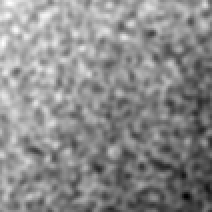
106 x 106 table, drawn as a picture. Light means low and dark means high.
There are no lone odd cells. The bottom right is the ninth with the highest average. The field climbs toward the bottom right. The histogram is bell-shaped. The ninth with the lowest average is the top left. Neither half mirrors the other. There are no regular stripes.
